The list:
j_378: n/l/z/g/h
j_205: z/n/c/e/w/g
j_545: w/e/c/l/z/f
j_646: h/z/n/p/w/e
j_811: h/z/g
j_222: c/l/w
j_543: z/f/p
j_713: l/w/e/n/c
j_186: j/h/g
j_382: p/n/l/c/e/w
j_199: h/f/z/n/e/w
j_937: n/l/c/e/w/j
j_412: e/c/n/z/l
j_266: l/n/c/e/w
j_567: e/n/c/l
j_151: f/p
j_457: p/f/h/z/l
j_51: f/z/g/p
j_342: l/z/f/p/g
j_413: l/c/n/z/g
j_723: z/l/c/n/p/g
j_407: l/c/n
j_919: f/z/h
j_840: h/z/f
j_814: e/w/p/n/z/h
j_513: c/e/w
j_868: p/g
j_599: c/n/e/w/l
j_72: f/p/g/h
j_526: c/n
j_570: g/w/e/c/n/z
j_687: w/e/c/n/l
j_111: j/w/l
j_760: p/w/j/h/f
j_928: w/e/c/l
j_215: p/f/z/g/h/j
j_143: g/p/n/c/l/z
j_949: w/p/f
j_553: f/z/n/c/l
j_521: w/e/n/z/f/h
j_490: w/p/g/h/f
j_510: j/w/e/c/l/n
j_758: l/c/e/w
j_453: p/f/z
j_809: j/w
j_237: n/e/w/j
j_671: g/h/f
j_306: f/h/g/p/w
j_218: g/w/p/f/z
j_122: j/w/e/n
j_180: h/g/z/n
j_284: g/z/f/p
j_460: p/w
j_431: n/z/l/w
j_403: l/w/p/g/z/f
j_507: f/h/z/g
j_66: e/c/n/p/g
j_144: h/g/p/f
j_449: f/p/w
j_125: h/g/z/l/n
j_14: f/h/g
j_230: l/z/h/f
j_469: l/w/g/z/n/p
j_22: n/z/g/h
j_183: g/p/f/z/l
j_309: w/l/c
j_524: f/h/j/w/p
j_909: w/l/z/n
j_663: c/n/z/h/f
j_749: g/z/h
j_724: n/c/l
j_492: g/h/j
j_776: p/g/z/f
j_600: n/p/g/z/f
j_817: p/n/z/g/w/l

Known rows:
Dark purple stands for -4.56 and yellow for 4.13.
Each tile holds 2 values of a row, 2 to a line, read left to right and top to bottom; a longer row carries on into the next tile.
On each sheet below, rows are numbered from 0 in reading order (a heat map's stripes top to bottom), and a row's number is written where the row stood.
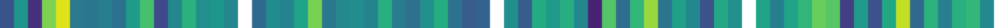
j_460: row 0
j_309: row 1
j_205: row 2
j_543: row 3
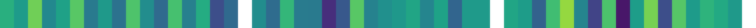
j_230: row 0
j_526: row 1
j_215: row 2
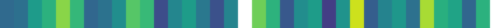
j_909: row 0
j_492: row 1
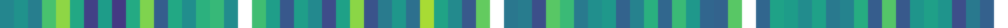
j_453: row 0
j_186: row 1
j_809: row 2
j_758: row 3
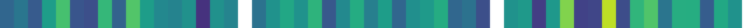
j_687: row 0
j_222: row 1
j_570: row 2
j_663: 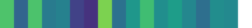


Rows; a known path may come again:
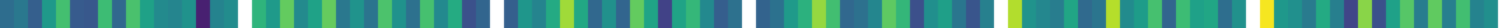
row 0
j_687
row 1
j_230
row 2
j_469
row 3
j_909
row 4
j_180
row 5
j_507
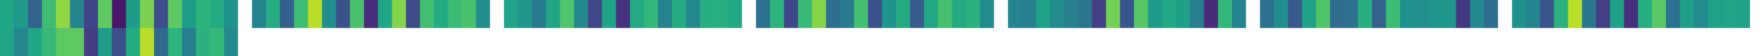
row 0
j_215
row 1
j_776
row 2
j_151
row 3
j_868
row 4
j_412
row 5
j_928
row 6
j_449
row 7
j_543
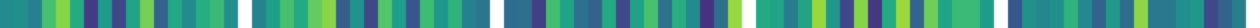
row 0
j_453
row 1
j_342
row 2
j_122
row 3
j_284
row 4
j_713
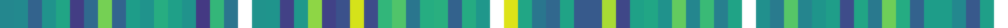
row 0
j_513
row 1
j_570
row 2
j_14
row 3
j_378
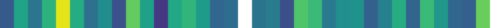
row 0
j_403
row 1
j_809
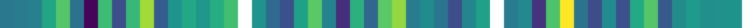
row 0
j_600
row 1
j_521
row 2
j_949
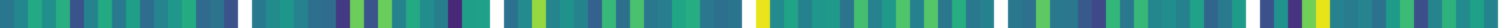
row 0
j_222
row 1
j_567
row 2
j_413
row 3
j_840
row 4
j_724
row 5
j_460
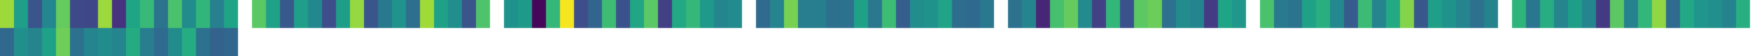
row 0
j_306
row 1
j_186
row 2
j_490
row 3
j_407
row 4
j_814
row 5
j_646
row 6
j_22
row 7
j_309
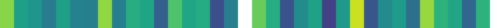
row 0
j_125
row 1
j_492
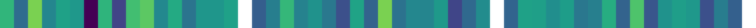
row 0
j_553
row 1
j_266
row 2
j_758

